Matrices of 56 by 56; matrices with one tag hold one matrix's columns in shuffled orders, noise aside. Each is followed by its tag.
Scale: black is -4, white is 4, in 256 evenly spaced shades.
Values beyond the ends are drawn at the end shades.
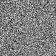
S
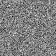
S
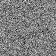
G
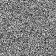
G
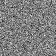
S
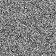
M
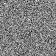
G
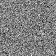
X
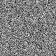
S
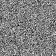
X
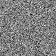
M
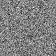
M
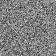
M
